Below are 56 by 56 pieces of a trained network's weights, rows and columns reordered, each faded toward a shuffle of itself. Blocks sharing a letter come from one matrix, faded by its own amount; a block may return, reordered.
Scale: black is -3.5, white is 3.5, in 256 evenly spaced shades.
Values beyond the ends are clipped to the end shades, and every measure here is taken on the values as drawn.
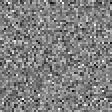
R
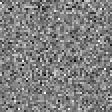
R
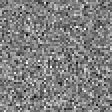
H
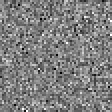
R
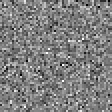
R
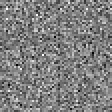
H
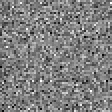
R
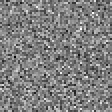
H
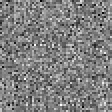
H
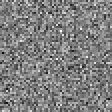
H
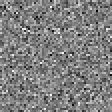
R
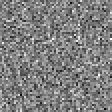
H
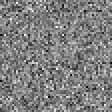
R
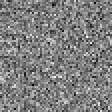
H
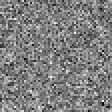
H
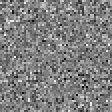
R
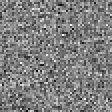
H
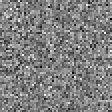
H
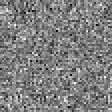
R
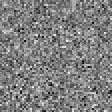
R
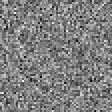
H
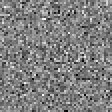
R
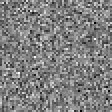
H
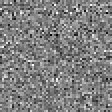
R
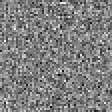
H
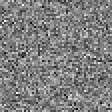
H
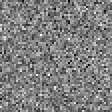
H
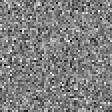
R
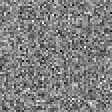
H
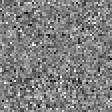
R
